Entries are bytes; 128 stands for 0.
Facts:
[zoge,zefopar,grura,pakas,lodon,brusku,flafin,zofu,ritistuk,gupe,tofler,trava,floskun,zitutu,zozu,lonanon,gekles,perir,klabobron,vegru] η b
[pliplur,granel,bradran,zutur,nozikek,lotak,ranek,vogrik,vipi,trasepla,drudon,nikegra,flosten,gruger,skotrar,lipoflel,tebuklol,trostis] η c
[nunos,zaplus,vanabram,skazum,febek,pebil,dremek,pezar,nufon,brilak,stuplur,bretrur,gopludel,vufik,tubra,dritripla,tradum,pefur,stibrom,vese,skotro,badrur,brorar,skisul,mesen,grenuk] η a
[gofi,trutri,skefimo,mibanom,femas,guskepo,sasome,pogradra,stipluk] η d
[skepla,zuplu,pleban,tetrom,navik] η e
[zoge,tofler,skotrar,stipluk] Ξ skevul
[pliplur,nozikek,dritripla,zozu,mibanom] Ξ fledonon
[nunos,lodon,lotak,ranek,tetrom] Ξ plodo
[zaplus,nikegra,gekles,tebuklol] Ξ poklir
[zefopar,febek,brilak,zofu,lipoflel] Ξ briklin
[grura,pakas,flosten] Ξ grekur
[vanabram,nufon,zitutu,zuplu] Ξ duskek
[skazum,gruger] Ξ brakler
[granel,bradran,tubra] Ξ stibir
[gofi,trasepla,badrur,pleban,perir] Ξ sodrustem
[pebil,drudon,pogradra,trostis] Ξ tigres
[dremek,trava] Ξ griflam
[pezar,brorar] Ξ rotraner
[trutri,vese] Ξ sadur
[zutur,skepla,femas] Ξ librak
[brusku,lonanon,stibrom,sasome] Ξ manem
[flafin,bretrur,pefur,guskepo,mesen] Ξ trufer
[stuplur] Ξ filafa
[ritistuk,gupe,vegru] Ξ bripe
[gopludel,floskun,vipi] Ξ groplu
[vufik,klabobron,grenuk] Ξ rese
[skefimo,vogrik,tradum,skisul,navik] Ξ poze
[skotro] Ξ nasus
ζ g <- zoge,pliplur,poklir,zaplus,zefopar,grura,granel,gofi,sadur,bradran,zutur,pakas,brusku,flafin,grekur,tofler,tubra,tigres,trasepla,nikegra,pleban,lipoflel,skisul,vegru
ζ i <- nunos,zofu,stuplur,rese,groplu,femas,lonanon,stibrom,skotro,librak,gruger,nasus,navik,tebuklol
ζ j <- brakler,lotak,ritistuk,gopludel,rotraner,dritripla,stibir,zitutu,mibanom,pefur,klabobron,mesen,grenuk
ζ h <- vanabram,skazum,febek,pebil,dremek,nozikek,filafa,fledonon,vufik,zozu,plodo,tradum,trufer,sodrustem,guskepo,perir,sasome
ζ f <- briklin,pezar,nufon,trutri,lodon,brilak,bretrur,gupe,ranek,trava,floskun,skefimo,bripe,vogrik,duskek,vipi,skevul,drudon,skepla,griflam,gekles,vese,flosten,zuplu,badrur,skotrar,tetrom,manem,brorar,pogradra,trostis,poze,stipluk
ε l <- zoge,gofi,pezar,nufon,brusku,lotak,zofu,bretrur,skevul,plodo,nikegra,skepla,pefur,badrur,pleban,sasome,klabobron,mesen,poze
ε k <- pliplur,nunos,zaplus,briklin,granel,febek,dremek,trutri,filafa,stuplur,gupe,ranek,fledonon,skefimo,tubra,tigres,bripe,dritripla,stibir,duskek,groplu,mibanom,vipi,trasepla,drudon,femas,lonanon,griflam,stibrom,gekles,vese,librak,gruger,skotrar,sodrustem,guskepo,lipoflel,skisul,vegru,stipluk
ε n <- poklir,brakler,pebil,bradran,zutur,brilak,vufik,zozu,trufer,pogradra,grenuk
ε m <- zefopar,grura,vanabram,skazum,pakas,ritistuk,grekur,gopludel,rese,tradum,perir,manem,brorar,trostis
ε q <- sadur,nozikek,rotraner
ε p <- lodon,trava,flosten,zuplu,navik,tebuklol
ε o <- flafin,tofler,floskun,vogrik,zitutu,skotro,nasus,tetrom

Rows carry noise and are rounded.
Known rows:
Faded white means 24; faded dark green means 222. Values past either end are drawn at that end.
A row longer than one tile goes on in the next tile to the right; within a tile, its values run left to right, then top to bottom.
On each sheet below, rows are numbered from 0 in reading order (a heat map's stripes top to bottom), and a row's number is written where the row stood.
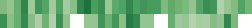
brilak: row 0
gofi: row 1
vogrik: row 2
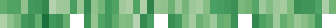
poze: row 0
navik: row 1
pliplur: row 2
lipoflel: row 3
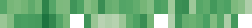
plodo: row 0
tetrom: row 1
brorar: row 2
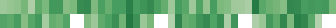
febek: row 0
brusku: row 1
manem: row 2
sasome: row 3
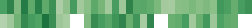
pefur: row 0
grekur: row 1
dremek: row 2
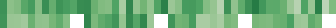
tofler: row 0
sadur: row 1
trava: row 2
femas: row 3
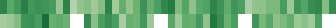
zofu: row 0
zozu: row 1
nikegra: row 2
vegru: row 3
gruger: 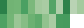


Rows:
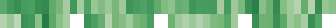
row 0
bretrur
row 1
granel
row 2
floskun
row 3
tebuklol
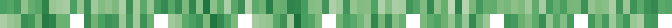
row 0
skevul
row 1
poklir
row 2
lotak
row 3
skepla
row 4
stibir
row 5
mibanom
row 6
tigres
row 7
skisul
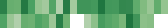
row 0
skotro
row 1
badrur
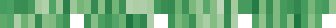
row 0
nunos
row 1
rotraner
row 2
pogradra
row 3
pleban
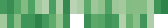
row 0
rese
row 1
trufer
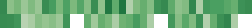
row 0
trasepla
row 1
zitutu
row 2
nozikek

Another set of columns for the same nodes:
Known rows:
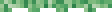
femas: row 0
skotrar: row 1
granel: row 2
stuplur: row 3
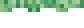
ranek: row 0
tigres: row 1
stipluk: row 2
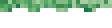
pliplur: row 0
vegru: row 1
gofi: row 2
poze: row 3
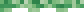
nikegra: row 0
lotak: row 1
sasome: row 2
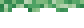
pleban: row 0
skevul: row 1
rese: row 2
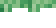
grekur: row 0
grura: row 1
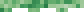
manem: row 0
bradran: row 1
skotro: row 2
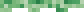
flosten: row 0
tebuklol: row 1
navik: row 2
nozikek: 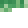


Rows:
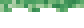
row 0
nunos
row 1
gruger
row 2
zozu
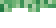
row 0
sadur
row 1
tetrom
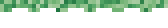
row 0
mibanom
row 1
brilak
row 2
trufer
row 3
febek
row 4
trostis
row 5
tradum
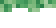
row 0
dremek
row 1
klabobron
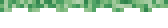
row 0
flafin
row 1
plodo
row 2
brorar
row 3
perir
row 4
nasus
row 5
skefimo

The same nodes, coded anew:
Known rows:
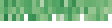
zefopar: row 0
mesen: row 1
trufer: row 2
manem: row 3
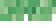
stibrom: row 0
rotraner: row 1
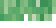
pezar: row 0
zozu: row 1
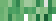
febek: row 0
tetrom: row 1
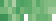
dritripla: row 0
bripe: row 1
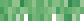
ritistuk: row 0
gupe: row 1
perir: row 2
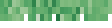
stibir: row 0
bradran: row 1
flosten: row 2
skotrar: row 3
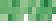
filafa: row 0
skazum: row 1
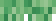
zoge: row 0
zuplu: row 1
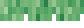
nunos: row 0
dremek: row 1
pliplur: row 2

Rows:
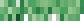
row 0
vogrik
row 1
navik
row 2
gofi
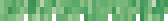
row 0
zofu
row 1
brakler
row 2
gruger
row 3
ranek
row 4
trostis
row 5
grenuk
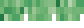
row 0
lodon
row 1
poze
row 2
mibanom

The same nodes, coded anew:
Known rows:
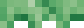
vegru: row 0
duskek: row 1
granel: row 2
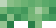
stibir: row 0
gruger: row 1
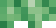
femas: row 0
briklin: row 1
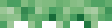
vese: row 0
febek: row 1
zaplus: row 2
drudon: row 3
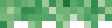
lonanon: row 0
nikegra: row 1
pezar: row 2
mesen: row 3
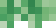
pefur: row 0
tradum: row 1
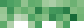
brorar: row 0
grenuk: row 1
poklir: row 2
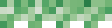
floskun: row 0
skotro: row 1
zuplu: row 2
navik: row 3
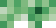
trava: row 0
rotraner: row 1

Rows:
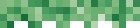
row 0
mibanom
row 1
skefimo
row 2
nozikek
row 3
badrur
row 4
lotak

